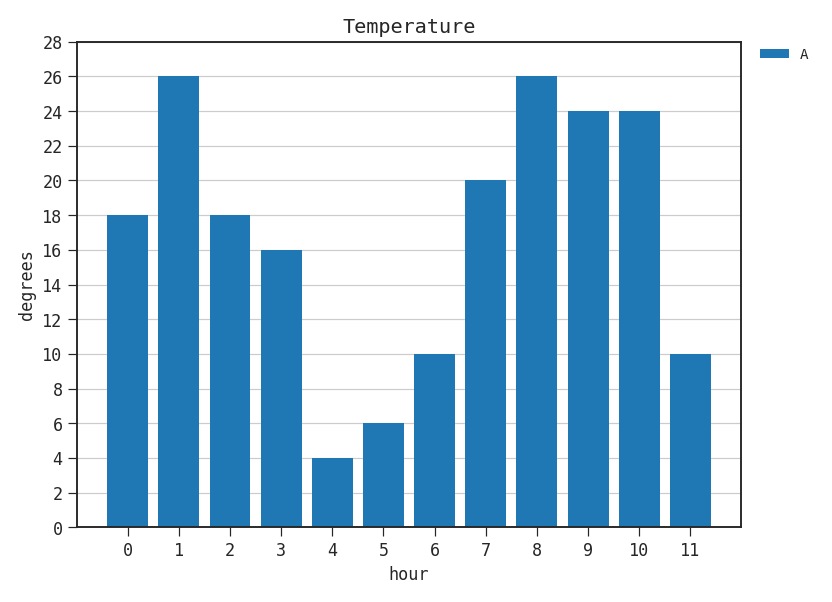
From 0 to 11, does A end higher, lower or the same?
lower
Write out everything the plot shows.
Title: Temperature
x-axis: hour, ticks 0 1 2 3 4 5 6 7 8 9 10 11
y-axis: degrees, ticks 0 2 4 6 8 10 12 14 16 18 20 22 24 26 28
Legend: A
Values:
A: 18 26 18 16 4 6 10 20 26 24 24 10
